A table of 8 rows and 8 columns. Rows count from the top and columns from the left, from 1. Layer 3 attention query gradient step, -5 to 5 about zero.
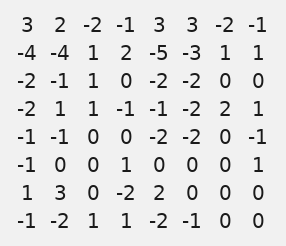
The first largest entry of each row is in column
1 4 3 7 3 4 2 3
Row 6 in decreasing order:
1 1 0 0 0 0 0 -1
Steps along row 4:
up same down same down up down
